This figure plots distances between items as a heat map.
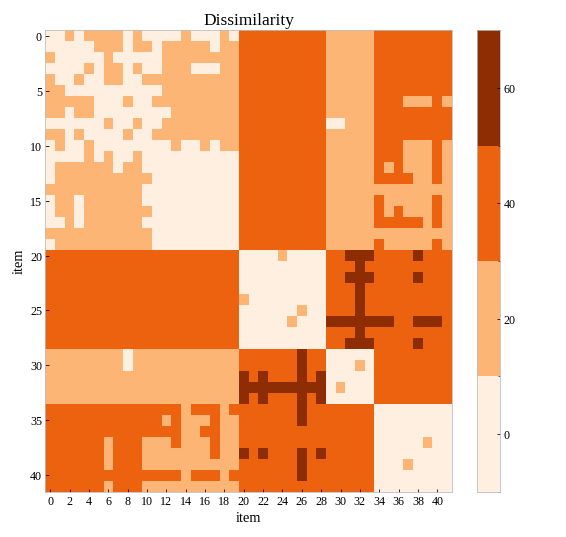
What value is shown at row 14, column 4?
20
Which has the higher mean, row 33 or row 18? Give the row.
33
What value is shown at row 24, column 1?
40
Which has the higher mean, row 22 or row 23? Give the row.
22
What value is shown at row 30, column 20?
40
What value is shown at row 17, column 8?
20
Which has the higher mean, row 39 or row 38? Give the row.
38
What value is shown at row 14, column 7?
20
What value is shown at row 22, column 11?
40
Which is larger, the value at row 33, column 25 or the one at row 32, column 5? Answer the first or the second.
the first
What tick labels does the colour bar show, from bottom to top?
0, 20, 40, 60
